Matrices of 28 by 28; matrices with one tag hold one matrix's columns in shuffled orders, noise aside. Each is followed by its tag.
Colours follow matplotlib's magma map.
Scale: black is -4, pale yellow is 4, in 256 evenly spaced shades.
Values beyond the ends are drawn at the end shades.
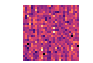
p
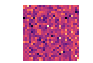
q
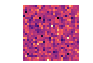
q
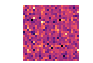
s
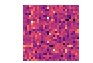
s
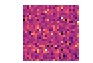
s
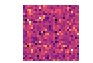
s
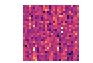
p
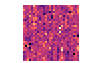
p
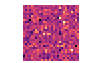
s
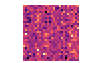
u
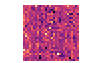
u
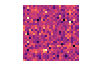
s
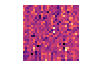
p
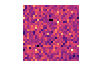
s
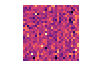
u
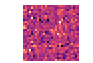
s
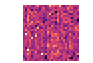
u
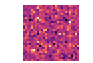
s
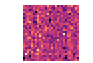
u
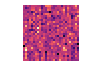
p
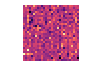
u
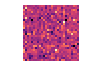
s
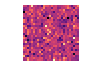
q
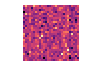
u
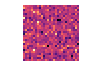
s
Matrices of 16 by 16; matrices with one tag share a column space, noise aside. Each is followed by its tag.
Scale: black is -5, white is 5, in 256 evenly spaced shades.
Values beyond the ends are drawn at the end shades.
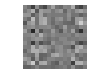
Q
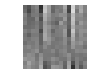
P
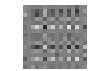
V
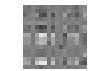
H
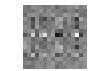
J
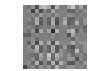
Q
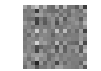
Q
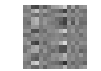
Q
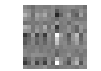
H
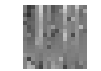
P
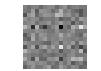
V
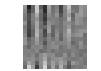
P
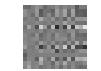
V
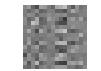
Q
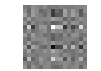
V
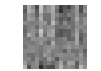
P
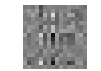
H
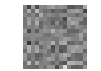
Q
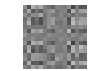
Q
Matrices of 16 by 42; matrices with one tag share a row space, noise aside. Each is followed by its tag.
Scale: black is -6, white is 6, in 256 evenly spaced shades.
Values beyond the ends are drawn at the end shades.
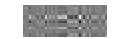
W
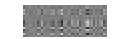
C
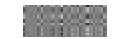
C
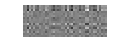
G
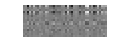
G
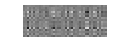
G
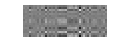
W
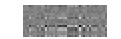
W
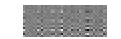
C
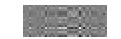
W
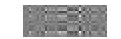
W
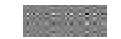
G
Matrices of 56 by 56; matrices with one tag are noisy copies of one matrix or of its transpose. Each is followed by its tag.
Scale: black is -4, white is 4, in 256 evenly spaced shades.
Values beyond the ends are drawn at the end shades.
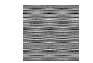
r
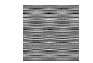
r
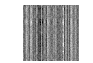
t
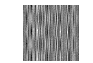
r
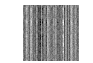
t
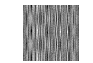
r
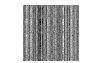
t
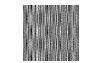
r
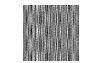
r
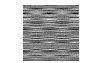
r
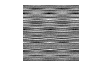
r
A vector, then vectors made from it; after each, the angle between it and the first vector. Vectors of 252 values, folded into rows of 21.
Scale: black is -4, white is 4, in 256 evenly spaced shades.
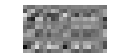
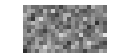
partly aligned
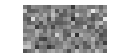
partly opposed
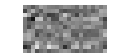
nearly parallel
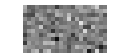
orthogonal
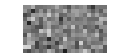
partly opposed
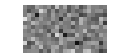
orthogonal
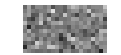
partly aligned
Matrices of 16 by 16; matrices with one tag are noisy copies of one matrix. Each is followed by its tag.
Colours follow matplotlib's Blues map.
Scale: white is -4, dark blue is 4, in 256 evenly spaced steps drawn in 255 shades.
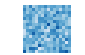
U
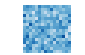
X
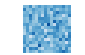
U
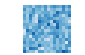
U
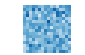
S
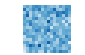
S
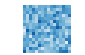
U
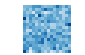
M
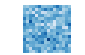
M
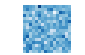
X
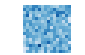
S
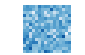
X
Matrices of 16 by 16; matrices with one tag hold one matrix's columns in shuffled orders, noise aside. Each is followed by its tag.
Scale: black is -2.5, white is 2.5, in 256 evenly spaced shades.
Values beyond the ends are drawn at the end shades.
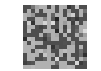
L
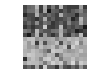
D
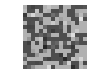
L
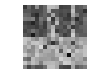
D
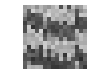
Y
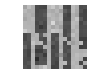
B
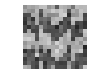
Y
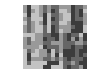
B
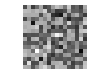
L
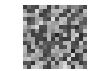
L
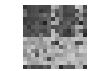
D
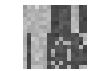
B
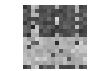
D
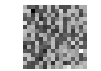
L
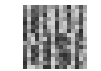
B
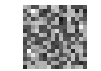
L
